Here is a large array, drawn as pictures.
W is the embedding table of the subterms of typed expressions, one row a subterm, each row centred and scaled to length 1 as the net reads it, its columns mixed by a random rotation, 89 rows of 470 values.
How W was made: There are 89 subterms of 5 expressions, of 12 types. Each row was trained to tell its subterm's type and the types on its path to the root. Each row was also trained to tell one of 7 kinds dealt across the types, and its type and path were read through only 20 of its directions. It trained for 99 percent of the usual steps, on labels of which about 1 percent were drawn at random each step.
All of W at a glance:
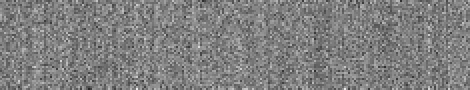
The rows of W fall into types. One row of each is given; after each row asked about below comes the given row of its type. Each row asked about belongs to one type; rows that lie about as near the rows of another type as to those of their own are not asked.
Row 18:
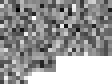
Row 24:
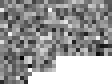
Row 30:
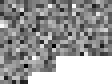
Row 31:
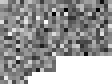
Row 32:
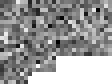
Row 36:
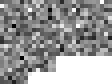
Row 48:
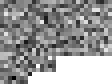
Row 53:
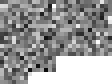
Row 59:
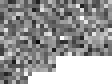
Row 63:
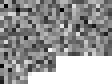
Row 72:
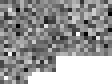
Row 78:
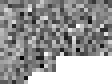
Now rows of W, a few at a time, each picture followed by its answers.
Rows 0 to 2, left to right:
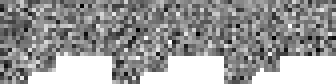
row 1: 59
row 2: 72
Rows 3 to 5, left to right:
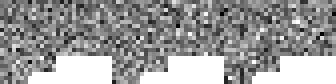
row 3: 18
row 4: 63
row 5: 36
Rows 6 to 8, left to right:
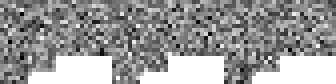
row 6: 24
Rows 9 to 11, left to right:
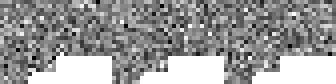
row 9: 78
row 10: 53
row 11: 72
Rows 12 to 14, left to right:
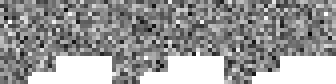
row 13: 18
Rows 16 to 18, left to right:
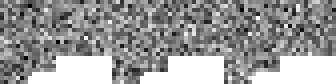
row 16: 24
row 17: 31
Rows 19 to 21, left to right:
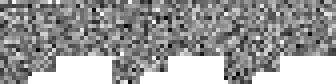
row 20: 72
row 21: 59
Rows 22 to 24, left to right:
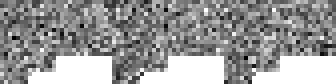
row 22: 72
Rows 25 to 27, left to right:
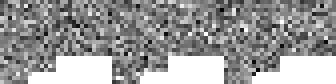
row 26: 59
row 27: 32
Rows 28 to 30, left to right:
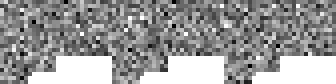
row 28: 31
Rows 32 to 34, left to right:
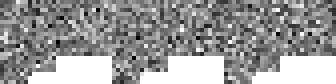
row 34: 59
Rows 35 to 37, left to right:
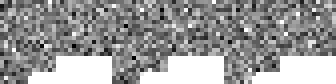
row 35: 59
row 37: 32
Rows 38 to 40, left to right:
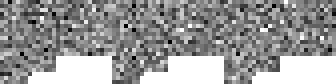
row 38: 18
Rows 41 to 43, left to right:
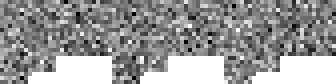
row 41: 31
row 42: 24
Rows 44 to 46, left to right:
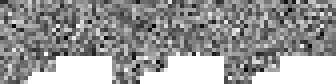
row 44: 30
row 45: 18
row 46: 36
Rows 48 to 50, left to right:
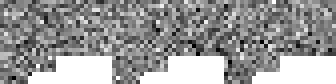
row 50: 59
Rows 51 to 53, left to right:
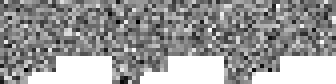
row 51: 63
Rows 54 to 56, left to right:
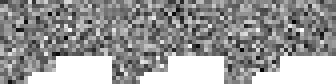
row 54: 30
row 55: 36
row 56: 78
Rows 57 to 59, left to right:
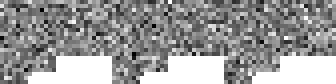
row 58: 18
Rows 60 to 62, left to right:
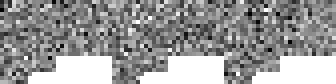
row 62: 18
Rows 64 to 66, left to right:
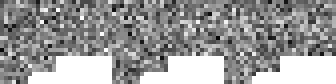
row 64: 72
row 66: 32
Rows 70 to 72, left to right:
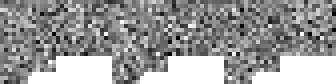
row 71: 30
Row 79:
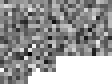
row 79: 72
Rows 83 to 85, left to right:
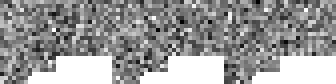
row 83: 30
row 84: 78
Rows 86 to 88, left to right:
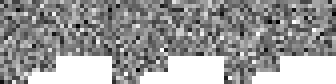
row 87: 63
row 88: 36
